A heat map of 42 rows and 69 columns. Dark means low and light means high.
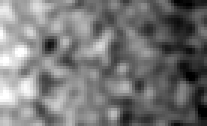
The values follow a bell shape. The field is mottled with small blotches. There are no lone odd cells. Values rise toward the left.
